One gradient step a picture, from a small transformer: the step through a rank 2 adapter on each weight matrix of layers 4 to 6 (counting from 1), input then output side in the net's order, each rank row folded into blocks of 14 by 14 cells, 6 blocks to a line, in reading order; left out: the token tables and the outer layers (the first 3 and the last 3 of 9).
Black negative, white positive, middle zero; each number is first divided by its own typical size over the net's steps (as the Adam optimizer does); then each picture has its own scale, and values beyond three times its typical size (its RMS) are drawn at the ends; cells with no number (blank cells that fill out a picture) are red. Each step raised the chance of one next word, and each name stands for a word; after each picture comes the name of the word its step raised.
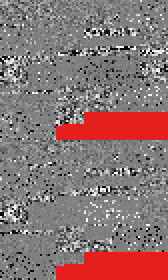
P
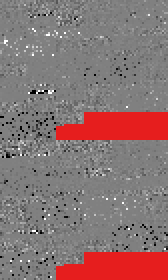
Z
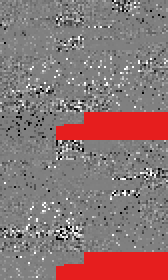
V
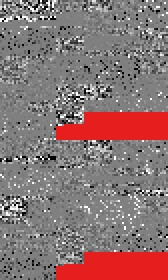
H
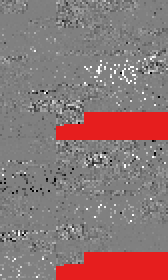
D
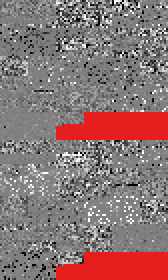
H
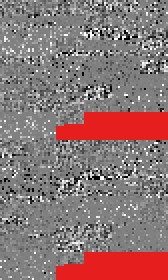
P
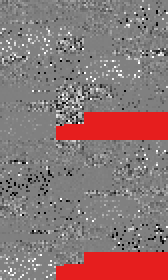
D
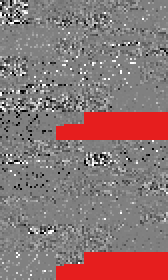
D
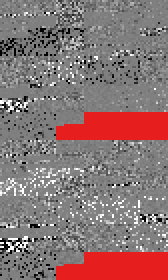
H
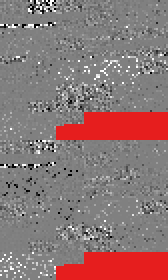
D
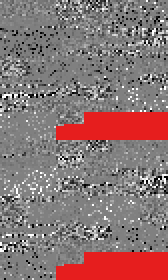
H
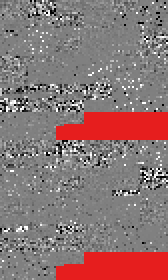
V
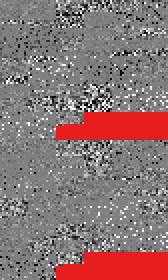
H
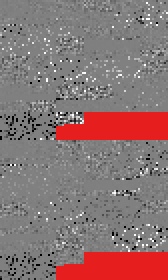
V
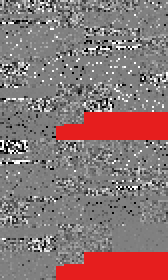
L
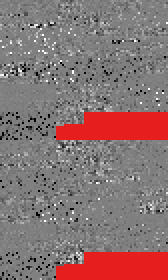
Z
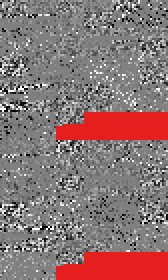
L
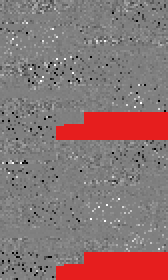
Z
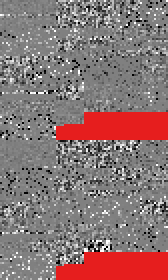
P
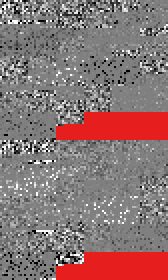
H
